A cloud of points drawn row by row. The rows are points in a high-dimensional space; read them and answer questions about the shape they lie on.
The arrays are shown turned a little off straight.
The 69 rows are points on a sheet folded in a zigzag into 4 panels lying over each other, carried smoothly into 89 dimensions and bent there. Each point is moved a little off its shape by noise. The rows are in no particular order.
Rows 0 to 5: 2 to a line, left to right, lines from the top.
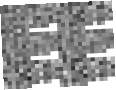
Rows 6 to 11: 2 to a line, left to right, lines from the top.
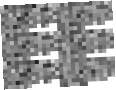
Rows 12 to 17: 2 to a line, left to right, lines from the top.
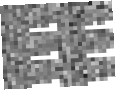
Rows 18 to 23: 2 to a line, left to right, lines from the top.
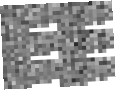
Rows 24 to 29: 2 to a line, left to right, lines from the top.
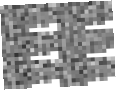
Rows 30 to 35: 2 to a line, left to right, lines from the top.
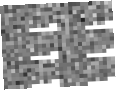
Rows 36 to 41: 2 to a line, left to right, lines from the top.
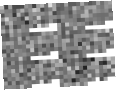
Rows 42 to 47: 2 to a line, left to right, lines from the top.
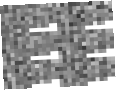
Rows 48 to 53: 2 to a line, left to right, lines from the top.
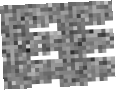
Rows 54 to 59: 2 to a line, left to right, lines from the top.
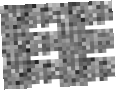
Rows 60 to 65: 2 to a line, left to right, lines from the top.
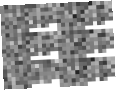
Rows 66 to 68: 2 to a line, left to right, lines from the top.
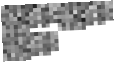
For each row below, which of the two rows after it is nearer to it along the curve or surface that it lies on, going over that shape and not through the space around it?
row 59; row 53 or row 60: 60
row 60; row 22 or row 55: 22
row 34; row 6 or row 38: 6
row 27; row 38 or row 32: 32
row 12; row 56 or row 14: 14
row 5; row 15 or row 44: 15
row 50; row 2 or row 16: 16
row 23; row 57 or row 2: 2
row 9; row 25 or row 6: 6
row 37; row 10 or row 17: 17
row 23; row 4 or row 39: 39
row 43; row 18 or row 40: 40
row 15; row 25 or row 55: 55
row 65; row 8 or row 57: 57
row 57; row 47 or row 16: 47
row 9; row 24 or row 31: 24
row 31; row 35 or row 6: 35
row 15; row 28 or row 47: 28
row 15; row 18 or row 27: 27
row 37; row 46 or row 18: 18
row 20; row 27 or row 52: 27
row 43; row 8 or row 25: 8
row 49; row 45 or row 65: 65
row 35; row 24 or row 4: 4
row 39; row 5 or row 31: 5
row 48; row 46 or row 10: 10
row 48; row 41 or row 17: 41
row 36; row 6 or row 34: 6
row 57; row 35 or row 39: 35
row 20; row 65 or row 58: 65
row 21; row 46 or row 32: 32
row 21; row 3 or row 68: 68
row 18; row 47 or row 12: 12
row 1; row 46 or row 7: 46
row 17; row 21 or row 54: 21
